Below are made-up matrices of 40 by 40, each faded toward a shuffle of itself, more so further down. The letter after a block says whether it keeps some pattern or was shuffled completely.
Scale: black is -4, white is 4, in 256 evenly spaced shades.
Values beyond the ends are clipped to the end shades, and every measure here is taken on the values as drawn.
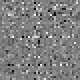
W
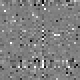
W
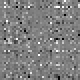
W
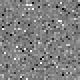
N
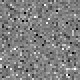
N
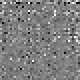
W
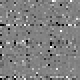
W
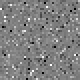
N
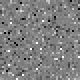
N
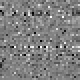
W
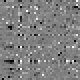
W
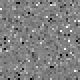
N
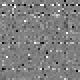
W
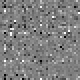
W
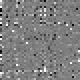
W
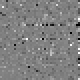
W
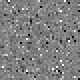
N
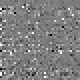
W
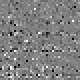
W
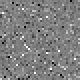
N
